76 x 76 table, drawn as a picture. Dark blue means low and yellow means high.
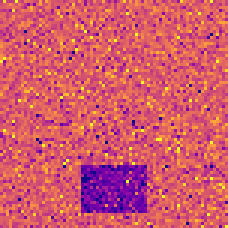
The bottom middle is the ninth with the lowest average. No regular stripes run through it. An odd patch, lower than its surroundings, sits in the bottom middle.
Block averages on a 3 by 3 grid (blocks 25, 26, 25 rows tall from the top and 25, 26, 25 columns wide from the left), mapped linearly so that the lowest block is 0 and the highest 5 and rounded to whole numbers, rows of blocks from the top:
5 5 5 / 5 5 5 / 5 0 5
